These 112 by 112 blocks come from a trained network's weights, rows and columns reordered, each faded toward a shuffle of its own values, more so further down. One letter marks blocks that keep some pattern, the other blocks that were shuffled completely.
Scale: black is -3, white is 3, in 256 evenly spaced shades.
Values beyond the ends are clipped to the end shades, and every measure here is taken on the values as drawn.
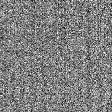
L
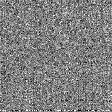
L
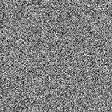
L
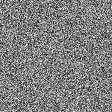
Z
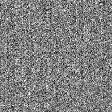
L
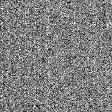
L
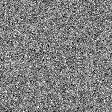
Z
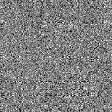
L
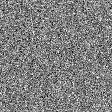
Z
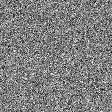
Z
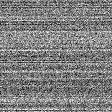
L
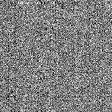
L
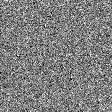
Z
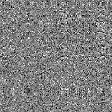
L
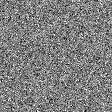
Z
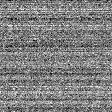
L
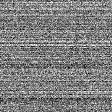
L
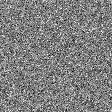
Z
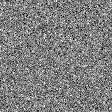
Z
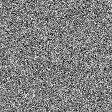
Z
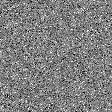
Z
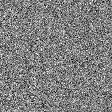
Z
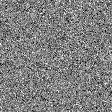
Z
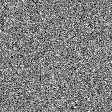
Z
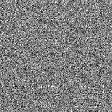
L
